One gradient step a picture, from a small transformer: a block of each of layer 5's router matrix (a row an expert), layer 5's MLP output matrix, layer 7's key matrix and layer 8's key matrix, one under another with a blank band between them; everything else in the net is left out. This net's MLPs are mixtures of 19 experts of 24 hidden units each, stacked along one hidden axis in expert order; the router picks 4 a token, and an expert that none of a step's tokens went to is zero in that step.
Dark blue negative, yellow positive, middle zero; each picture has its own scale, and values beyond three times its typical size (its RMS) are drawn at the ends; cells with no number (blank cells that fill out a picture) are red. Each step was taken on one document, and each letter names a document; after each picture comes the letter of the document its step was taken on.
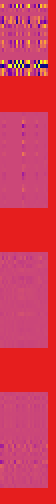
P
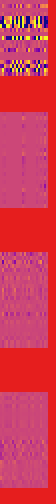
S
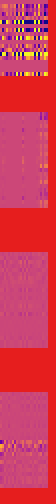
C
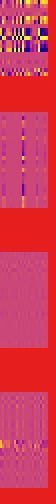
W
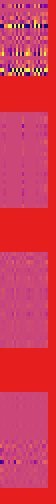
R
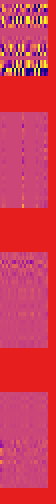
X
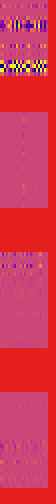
R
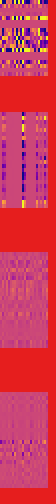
W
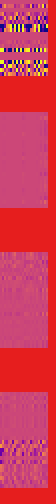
R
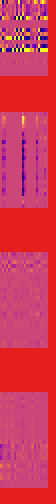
W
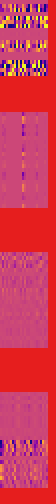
P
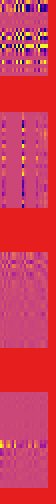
W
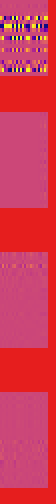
S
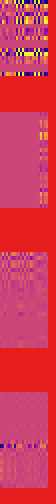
C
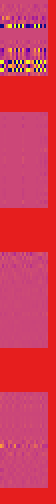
R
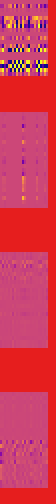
P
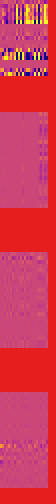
C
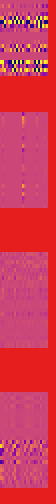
R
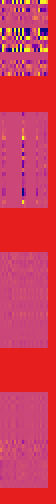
W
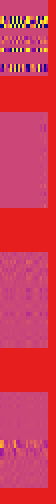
S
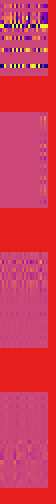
S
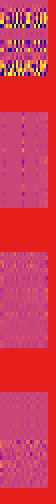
R
